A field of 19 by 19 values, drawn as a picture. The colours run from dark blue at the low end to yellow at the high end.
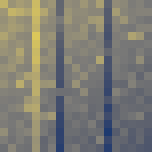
Slope: up to the top left. Ninth with the lowest average: bottom right. Ninth with the highest average: top left. Odd lines: columns 5, 8 and 14.
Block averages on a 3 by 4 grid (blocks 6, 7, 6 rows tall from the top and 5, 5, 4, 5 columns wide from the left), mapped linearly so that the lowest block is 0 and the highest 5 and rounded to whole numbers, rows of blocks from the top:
5 3 2 3 | 4 2 1 1 | 3 1 0 0
